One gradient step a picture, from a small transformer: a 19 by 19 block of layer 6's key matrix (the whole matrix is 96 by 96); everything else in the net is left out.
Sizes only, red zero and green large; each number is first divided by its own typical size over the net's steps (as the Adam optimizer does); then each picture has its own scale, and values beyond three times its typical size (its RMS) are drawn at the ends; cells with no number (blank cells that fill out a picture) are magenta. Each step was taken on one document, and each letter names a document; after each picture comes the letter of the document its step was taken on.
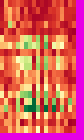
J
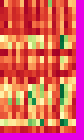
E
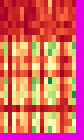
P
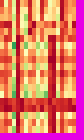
P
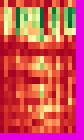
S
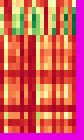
P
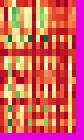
S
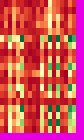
S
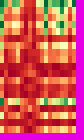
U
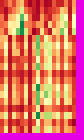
P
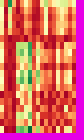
U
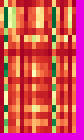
S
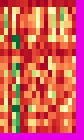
S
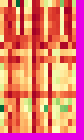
U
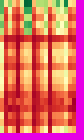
U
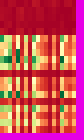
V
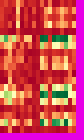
E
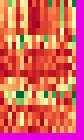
E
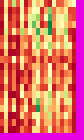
P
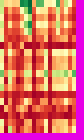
U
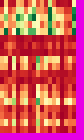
P
